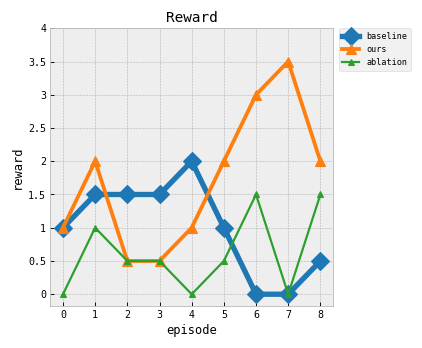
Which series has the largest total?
ours
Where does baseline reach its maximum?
4
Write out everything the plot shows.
Title: Reward
x-axis: episode, ticks 0 1 2 3 4 5 6 7 8
y-axis: reward, ticks 0 0.5 1 1.5 2 2.5 3 3.5 4
Legend: baseline, ours, ablation
Values:
baseline: 1 1.5 1.5 1.5 2 1 0 0 0.5
ours: 1 2 0.5 0.5 1 2 3 3.5 2
ablation: 0 1 0.5 0.5 0 0.5 1.5 0 1.5
